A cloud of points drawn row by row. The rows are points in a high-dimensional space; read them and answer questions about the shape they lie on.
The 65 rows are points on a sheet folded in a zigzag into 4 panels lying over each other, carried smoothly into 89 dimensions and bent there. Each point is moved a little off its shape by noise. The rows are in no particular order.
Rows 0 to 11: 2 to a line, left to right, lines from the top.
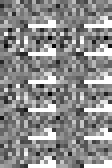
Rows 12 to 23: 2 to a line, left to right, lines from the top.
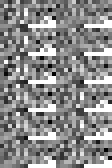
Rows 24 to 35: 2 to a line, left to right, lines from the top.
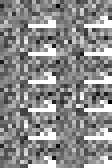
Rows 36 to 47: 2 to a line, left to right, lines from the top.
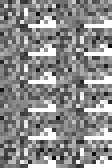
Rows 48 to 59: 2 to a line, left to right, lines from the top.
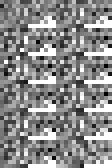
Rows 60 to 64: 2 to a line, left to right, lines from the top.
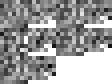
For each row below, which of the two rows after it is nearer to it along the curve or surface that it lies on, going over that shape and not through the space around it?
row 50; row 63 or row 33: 33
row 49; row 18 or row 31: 18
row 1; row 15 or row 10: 15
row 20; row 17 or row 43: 17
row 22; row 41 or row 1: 1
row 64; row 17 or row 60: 60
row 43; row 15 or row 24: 24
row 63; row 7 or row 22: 22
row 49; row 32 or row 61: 32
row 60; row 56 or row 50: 50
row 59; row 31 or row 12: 12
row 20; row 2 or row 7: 2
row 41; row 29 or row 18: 18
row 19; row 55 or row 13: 55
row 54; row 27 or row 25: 25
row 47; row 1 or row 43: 43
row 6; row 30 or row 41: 41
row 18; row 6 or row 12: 6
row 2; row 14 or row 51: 51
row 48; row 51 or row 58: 58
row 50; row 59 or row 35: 59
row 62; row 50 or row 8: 8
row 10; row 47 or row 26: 47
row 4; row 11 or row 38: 11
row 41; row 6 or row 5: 5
